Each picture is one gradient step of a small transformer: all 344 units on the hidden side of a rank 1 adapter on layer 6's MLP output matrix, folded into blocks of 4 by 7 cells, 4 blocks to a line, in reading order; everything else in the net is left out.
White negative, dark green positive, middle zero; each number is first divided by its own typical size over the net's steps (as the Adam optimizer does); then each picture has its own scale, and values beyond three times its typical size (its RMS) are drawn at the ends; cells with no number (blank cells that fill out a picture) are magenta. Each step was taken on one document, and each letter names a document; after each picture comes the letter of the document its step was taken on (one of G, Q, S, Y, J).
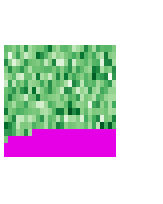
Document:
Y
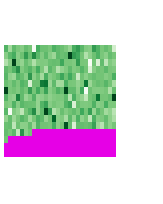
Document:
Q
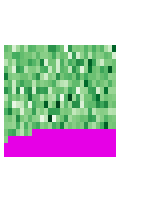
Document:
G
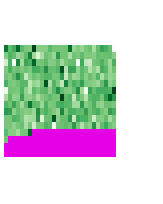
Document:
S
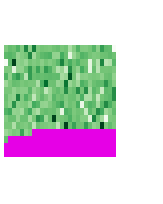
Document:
Q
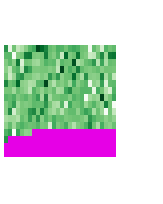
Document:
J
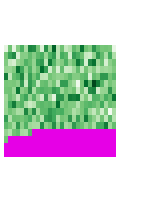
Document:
G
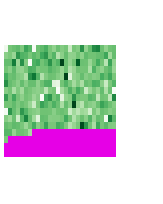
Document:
S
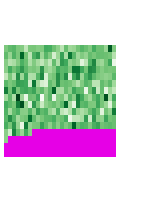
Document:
G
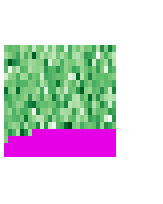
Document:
G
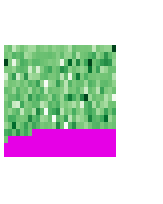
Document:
Q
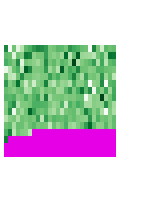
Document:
J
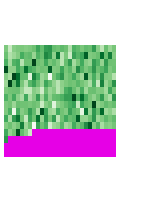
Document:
J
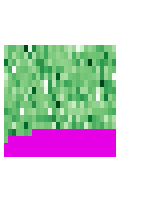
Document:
Q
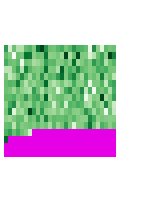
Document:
J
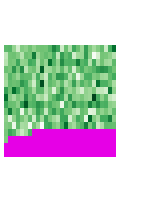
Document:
G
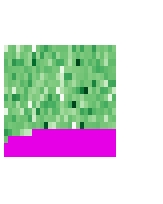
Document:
S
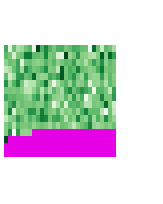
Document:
J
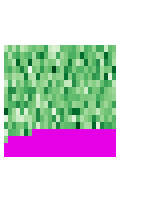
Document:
Y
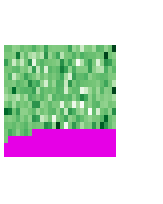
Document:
S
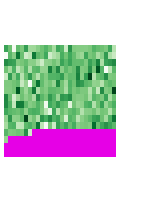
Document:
G
